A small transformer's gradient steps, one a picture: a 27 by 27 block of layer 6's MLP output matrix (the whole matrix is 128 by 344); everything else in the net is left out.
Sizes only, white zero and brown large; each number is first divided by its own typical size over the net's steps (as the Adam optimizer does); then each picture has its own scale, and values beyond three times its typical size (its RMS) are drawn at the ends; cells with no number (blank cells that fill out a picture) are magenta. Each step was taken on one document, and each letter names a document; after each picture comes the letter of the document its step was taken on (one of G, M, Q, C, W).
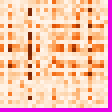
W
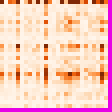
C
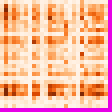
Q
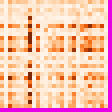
W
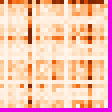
W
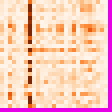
W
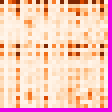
C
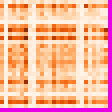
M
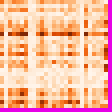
M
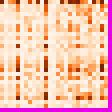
C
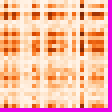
Q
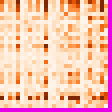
C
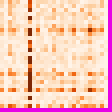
W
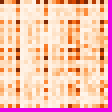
C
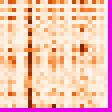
W
